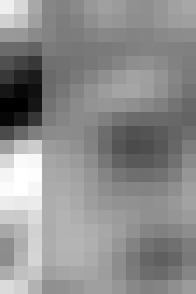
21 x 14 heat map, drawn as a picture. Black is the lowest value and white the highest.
Lone odd cells: none. Seam: vertical, 20% of the way across, the right part calmer. Mirror symmetry: none. Roughest part: middle left.
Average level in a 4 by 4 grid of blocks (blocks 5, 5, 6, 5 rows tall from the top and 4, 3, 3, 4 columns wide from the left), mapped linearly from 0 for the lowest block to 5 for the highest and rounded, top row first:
3233 | 0222 | 5322 | 4432
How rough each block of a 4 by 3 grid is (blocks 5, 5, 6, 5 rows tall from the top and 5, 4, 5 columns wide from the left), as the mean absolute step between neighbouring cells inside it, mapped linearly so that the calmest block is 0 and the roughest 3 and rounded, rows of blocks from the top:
2 0 0 | 3 1 1 | 2 1 1 | 2 0 1
